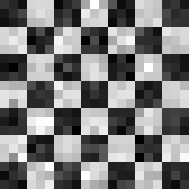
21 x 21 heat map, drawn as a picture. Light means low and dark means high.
Slope: none. Grain: checkered. Average level on the scale: 50%. Histogram: two levels.
